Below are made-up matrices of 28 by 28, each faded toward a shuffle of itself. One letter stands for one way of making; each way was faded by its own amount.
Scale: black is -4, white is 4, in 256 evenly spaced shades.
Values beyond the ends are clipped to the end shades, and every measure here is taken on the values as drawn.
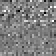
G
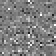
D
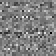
G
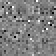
D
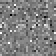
D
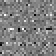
G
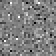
D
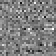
G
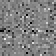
D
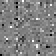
D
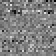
G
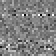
G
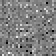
D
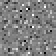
D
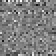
G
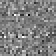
G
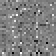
D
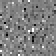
D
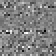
G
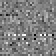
G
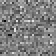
G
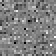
D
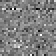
G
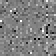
D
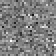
G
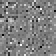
D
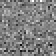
G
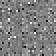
D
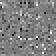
D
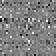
D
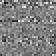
G
